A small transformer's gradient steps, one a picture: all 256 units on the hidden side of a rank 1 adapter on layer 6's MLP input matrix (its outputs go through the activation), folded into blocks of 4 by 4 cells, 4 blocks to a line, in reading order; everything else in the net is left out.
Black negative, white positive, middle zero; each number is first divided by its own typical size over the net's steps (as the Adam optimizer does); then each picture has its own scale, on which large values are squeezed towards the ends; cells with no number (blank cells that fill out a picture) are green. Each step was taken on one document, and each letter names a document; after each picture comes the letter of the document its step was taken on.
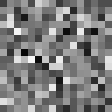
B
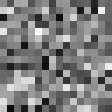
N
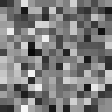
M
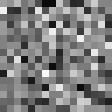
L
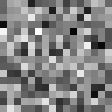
N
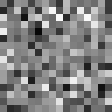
N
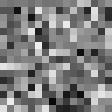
M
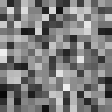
M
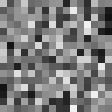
M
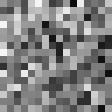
L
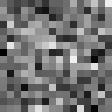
L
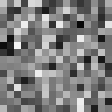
L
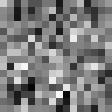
M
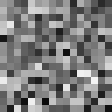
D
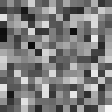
D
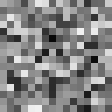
B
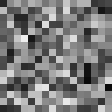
D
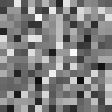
D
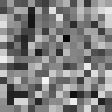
D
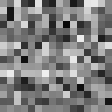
L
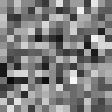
D
